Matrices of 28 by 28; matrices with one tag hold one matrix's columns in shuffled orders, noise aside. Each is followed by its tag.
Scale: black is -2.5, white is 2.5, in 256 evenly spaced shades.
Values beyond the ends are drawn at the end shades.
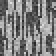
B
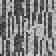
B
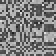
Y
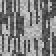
B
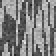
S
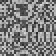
Y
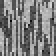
S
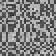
Y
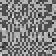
Y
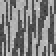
S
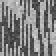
S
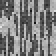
B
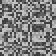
Y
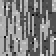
B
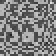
Y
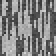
B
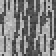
B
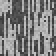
B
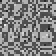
Y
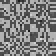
Y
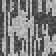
B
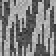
S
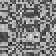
Y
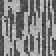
B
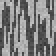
S
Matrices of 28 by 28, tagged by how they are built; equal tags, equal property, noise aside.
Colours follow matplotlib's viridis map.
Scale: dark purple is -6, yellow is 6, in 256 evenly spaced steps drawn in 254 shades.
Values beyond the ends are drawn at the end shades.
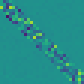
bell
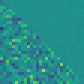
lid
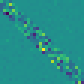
bell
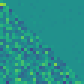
lid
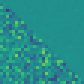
lid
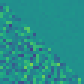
lid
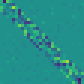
bell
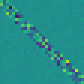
bell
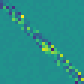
bell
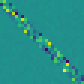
bell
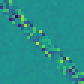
bell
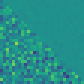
lid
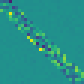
bell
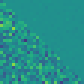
lid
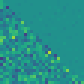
lid
